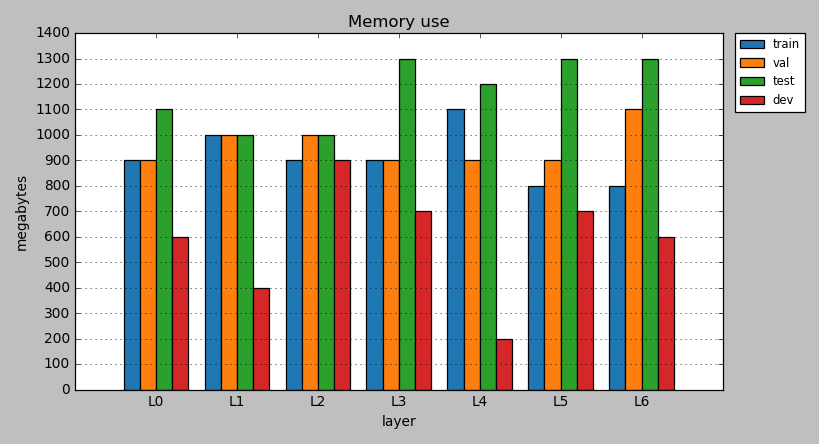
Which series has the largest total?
test
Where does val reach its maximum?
L6
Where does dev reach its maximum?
L2
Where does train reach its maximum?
L4
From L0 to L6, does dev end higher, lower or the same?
the same
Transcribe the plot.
Title: Memory use
x-axis: layer, ticks L0 L1 L2 L3 L4 L5 L6
y-axis: megabytes, ticks 0 100 200 300 400 500 600 700 800 900 1000 1100 1200 1300 1400
Legend: train, val, test, dev
Values:
train: 900 1000 900 900 1100 800 800
val: 900 1000 1000 900 900 900 1100
test: 1100 1000 1000 1300 1200 1300 1300
dev: 600 400 900 700 200 700 600
